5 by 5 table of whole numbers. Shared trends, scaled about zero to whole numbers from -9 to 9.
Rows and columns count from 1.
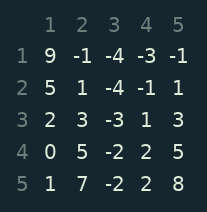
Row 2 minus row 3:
3 -2 -1 -2 -2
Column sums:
17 15 -15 1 16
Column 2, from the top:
-1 1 3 5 7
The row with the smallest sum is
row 1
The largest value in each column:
9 7 -2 2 8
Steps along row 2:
down down up up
